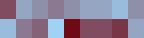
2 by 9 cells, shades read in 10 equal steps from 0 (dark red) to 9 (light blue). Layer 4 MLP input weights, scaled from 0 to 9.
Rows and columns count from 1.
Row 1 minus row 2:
-5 2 2 -4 6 4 4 6 -1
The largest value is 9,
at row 2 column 4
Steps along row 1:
up down down up up same up down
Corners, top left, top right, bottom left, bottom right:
3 6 8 7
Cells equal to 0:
1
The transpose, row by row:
3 8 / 7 5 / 6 4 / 5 9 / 6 0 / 7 3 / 7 3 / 8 2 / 6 7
